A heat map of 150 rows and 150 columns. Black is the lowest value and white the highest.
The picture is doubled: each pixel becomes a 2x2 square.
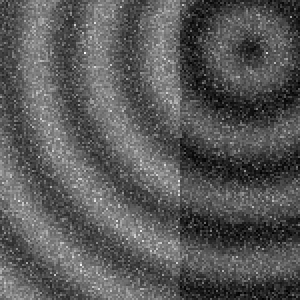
Rings: centred on the top right. Mirror symmetry: none. Seam: vertical, 60% of the way across, the left part higher.
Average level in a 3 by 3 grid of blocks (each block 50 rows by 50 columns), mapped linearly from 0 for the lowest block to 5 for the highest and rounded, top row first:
541 / 540 / 540
